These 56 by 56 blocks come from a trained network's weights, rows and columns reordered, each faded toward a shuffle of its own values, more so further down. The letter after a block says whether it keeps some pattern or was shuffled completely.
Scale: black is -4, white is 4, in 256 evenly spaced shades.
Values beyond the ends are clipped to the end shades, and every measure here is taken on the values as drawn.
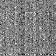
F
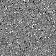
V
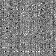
F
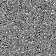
V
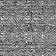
F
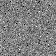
V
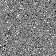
V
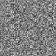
F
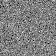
V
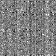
F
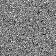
V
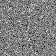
V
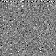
F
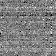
F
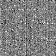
F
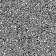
V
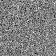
V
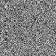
F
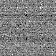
F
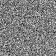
V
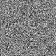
F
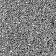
V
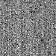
F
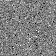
V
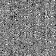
F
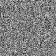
F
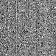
F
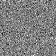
F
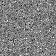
V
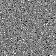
V
